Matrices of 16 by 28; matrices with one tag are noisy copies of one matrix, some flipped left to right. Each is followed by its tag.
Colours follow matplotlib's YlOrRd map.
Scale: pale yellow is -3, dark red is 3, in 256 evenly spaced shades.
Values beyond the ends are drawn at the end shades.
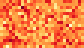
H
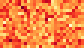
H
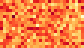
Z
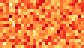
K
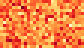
H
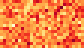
H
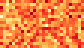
Z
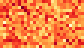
H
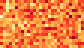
Z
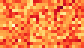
H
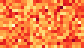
H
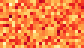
K
